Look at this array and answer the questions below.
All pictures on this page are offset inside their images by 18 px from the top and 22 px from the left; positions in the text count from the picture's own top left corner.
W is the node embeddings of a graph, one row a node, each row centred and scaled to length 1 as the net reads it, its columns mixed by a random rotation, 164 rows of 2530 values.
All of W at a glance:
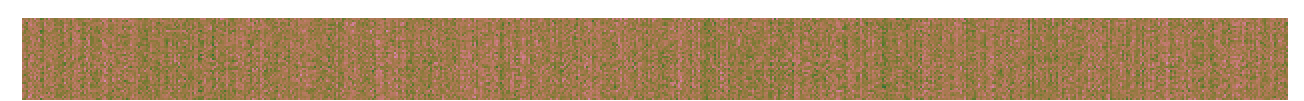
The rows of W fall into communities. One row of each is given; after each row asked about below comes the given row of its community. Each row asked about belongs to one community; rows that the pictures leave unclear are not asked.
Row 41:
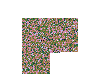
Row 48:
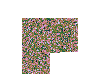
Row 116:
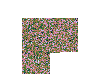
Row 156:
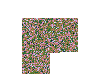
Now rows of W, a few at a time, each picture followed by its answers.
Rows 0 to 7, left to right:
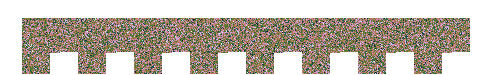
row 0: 41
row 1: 116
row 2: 116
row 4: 48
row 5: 48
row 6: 156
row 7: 41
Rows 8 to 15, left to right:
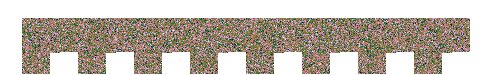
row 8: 156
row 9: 116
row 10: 41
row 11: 41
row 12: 116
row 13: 41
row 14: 116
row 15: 41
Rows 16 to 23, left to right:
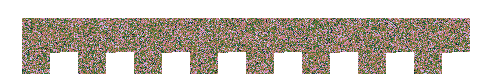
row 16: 48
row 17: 156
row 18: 156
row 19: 41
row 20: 41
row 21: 116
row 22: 156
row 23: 48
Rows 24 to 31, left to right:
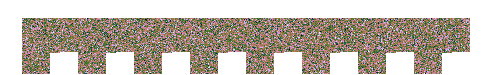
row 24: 41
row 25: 156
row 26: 41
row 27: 41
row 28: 116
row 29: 48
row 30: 41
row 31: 48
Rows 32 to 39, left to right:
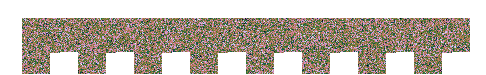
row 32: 156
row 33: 48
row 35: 156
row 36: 48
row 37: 48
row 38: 41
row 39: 41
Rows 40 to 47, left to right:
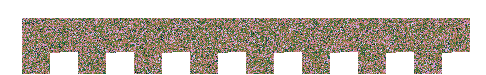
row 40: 48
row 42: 116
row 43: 116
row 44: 156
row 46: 48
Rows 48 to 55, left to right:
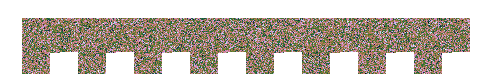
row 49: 48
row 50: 156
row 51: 116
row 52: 41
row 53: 116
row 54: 48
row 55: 48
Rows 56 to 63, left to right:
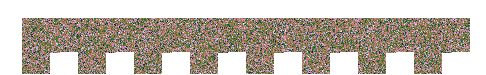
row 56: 156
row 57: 156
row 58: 41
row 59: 48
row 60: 116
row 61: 48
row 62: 41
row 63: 156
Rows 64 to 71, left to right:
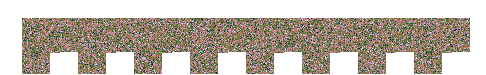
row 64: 116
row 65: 41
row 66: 48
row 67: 41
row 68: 48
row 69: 156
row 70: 156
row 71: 116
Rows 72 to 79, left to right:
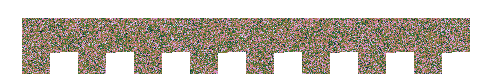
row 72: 48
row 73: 48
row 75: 48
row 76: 116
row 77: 116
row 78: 41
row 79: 116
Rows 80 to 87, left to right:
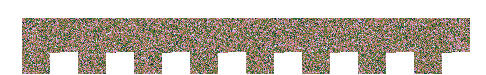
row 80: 41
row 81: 41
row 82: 48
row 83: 41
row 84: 156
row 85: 41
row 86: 41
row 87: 116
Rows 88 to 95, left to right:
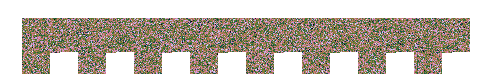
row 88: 41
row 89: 48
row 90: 156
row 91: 48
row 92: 156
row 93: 48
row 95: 116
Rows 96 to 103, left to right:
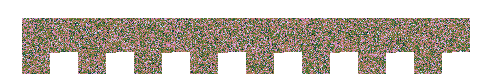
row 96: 156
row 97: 116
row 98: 156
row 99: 116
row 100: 41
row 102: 156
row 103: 41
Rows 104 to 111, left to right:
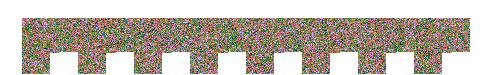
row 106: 156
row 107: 48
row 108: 41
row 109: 41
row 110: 48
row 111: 116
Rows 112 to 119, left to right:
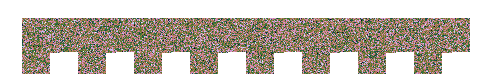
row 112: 156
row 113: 48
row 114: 156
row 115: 41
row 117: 48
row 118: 116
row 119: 41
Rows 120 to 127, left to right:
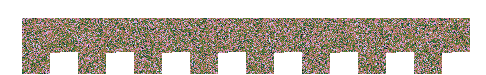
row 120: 48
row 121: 41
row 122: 116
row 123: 116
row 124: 41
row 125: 48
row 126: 41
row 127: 48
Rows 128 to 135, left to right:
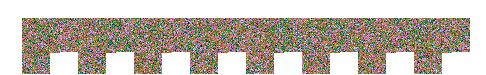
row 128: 116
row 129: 48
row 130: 156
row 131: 156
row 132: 48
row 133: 156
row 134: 41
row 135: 116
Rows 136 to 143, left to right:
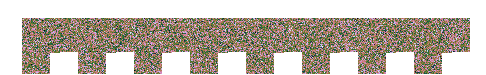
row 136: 41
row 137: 48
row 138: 48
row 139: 116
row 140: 156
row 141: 116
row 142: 48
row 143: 116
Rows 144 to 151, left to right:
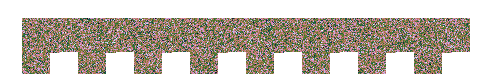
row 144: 156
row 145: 41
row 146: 156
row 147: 41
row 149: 116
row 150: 48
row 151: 156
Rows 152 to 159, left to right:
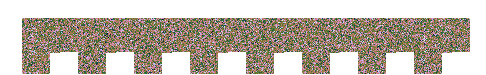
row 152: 41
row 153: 156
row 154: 116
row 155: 41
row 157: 156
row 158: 48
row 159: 41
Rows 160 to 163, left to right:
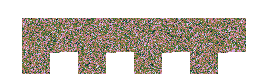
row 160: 156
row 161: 41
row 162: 48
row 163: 156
